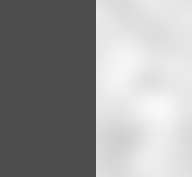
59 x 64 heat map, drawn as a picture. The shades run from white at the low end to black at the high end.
The table splits into one row of 2 panels. Panel 1,1: high, flat. Panel 1,2: very low, smooth, faint in contrast.
